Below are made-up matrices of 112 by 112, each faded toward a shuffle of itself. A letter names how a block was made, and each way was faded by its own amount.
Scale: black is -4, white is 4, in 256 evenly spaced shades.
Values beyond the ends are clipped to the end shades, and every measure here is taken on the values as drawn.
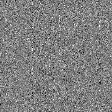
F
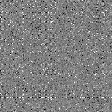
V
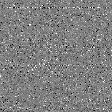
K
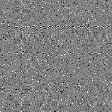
V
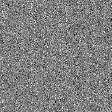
F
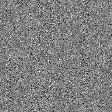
F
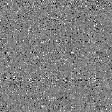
K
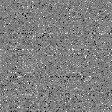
K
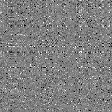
V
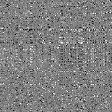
V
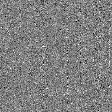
F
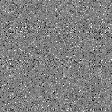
K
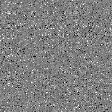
K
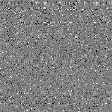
K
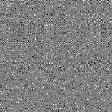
V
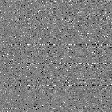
V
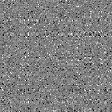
V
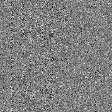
F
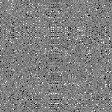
V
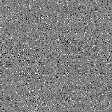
K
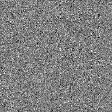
F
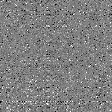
K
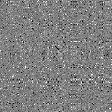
V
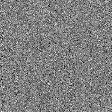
F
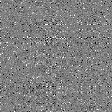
V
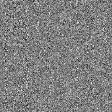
F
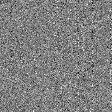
F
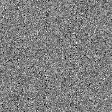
F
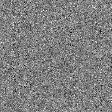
F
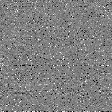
K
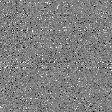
K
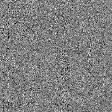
F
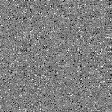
K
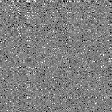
V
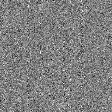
F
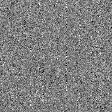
F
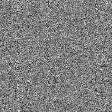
F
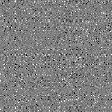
V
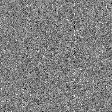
F
